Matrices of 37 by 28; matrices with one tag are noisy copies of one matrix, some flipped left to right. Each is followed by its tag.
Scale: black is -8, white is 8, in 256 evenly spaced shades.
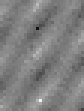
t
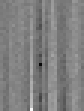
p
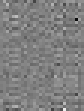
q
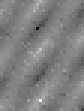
t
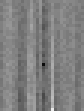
p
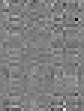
q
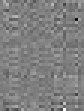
q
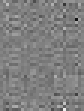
q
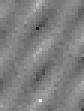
t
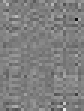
q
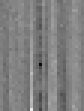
p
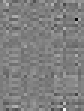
q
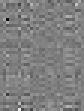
q
